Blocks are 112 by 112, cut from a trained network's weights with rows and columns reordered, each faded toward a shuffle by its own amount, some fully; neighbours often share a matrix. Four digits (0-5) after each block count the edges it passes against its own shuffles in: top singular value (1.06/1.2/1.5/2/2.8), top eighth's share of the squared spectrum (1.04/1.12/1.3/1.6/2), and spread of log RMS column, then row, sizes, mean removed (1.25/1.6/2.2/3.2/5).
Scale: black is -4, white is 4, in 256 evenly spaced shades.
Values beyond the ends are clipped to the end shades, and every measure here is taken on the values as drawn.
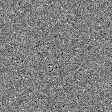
0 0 0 0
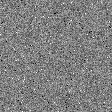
0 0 0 0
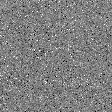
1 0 0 0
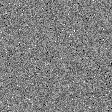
1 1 0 0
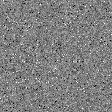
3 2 0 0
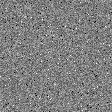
1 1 0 0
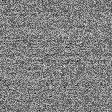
2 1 0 0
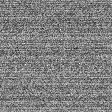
4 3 0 1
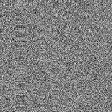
4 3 1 2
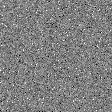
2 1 0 0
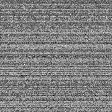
5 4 1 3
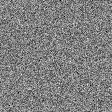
1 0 0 0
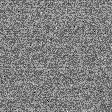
2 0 0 0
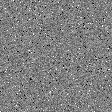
0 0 0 0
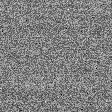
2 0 0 0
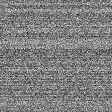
4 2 0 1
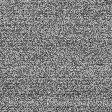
3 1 0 0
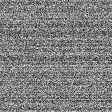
4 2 0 1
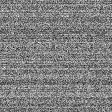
4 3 0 1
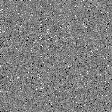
3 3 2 2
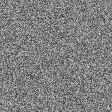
0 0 0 0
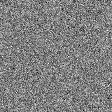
2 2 0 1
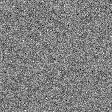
1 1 0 0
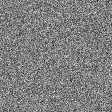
0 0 0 0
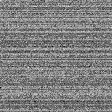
5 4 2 3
